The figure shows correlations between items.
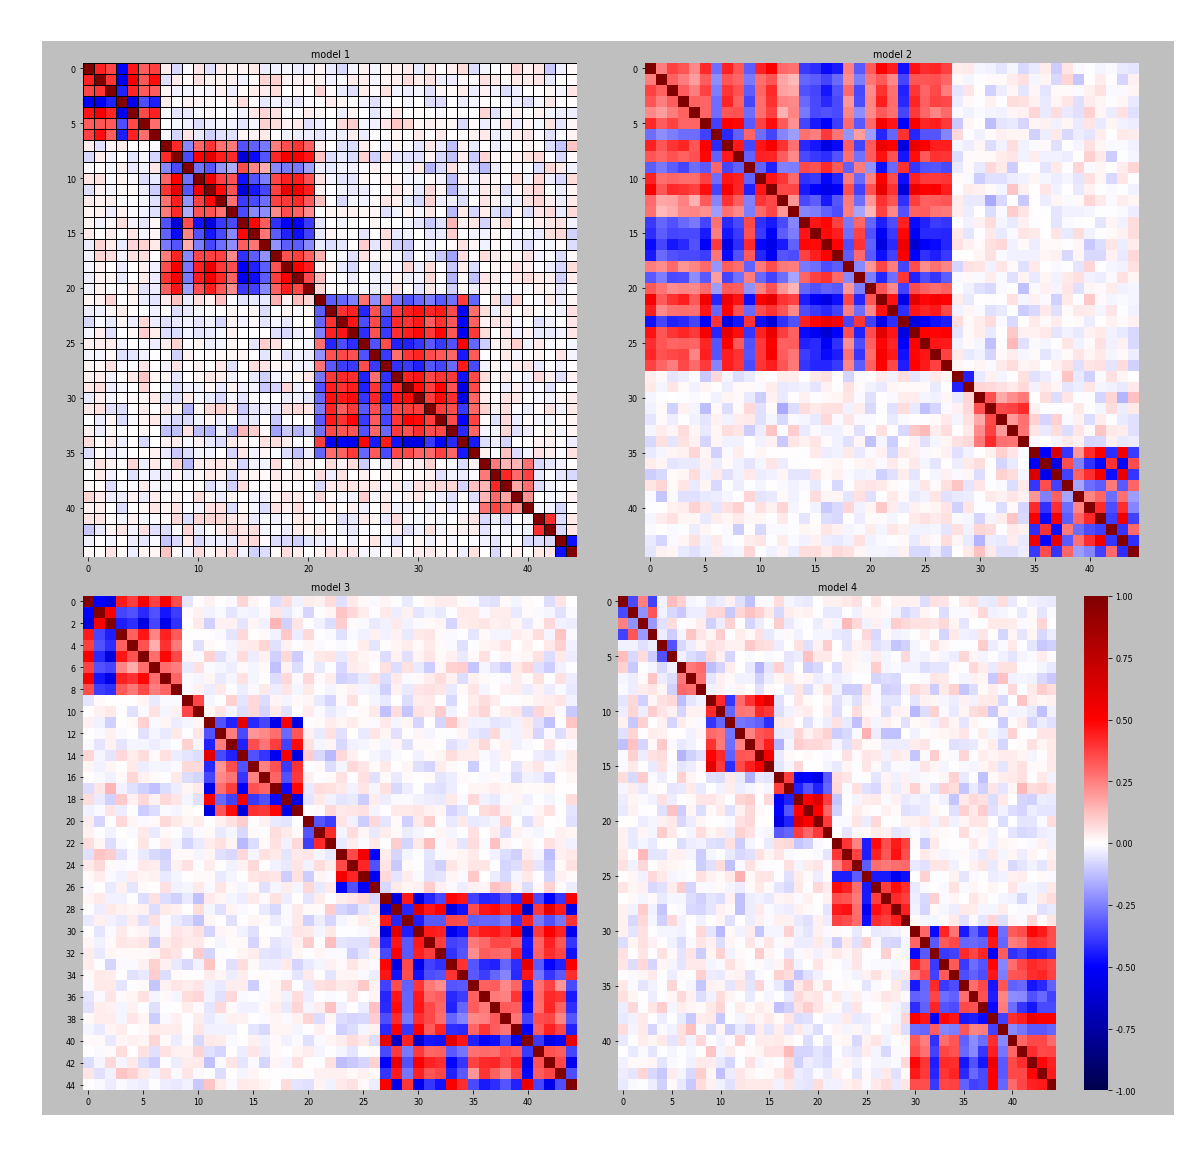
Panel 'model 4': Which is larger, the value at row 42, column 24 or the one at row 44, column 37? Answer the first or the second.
the first
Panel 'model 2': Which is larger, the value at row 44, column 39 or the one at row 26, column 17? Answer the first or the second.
the first
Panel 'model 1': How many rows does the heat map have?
45
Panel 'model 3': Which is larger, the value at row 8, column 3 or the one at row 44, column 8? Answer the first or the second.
the first
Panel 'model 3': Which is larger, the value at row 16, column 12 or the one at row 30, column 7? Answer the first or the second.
the first
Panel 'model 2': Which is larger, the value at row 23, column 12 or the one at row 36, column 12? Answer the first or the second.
the second
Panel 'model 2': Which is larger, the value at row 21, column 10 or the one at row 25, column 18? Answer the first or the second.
the first
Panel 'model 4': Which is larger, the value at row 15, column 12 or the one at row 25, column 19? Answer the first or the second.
the first
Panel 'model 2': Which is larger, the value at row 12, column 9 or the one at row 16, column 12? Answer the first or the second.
the first
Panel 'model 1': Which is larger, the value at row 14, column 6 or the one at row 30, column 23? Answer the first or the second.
the second
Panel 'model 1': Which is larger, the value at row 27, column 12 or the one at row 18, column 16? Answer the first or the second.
the first
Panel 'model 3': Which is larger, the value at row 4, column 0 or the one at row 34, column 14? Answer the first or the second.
the first
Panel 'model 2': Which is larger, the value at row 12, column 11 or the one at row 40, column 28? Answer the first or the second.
the first
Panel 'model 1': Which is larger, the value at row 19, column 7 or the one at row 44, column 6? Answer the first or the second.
the first
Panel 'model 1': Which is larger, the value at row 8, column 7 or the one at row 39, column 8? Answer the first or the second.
the first
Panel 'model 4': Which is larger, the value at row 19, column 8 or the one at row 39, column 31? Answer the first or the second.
the first
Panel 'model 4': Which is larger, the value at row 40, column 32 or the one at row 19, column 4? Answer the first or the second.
the second
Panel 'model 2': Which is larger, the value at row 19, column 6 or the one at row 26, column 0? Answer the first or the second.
the second
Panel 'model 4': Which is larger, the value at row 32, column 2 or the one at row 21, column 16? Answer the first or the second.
the first
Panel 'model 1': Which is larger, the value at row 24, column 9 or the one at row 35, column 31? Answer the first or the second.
the second
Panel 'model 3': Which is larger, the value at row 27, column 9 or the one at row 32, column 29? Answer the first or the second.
the first
